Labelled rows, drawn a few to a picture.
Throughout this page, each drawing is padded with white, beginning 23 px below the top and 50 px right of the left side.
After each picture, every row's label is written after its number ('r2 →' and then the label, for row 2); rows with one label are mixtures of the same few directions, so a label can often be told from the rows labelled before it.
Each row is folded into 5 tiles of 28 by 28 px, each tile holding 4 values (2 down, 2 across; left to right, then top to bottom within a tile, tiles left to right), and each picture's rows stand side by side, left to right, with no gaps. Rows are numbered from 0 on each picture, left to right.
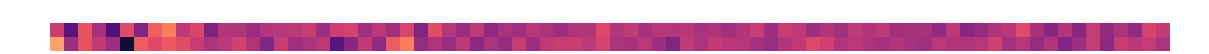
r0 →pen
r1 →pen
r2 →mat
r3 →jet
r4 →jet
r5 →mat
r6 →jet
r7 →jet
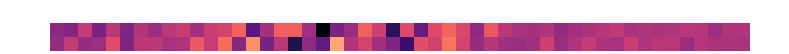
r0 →jet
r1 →jet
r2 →pen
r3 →pen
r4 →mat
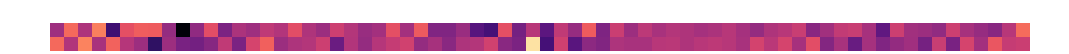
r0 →jet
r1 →mat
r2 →pen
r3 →jet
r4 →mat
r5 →jet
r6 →jet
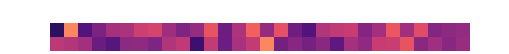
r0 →mat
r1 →pen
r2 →pen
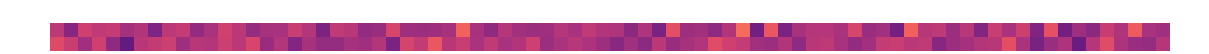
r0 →mat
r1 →jet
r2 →jet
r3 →jet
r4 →jet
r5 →mat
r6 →pen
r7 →mat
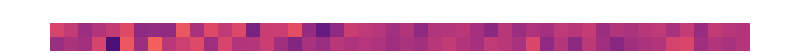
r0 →jet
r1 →jet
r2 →pen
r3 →jet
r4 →mat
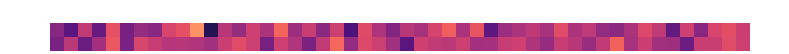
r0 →jet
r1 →pen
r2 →pen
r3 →pen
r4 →pen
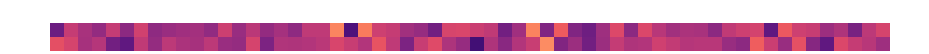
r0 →mat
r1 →jet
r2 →mat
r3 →pen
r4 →mat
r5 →mat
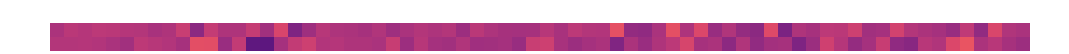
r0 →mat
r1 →mat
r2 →jet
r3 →mat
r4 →pen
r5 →mat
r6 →mat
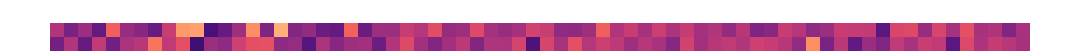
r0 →jet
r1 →pen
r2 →mat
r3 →jet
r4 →jet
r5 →jet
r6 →jet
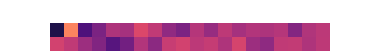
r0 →mat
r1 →mat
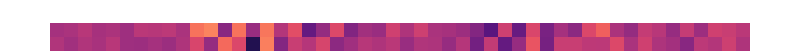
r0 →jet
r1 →jet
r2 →pen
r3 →jet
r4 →pen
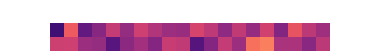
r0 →mat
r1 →mat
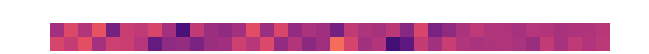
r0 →jet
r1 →pen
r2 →mat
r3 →jet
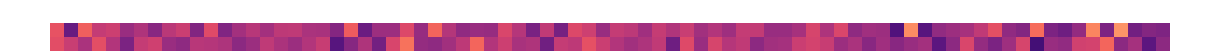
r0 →mat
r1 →mat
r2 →mat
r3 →pen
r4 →jet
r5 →pen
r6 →mat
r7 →pen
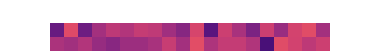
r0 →mat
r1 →pen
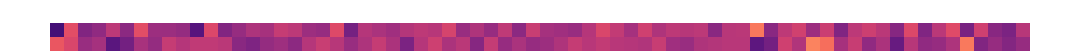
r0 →mat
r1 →mat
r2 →pen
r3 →jet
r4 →mat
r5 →mat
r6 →pen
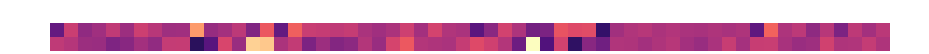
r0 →mat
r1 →mat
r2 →mat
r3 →jet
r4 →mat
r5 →pen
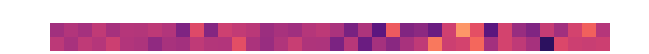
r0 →jet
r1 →mat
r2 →jet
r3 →pen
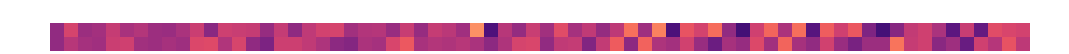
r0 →pen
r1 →mat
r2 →mat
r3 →pen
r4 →jet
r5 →jet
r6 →pen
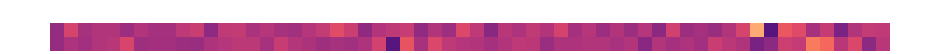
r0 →pen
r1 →mat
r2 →jet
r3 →pen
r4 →jet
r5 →mat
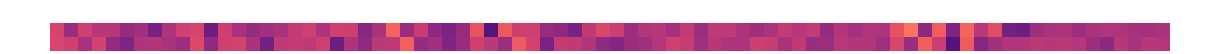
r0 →mat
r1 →pen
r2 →pen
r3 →mat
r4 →mat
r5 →mat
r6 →jet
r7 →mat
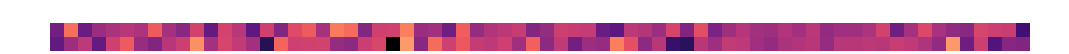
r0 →mat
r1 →pen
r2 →jet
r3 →jet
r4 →mat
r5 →jet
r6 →jet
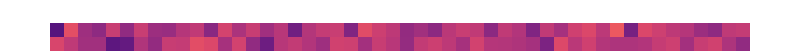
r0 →mat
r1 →mat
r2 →mat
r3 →pen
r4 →mat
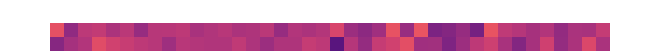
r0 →mat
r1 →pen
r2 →pen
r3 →pen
